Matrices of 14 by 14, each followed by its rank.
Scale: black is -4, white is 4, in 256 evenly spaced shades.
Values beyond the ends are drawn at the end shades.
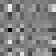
two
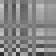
one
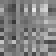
two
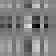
one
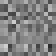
two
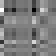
one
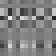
one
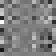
two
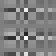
one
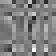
two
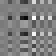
one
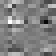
two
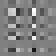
one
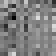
two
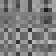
two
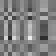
one
